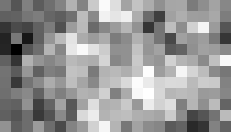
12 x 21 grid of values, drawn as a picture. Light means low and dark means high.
Stripes: none. Odd rows or columns: none. Grain: blotchy. Average level on the scale: 40%.
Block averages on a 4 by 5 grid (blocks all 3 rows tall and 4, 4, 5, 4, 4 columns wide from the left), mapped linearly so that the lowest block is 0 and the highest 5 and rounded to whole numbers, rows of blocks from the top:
43132
51232
42102
43124
